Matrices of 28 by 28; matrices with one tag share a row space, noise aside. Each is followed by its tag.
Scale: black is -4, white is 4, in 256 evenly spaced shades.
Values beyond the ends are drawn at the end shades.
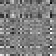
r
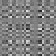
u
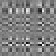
u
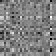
r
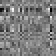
r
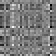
r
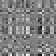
u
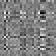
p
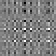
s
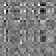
p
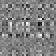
u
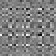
u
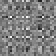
u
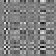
p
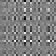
s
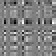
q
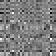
r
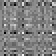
q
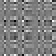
q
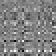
q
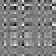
q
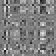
p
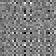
s
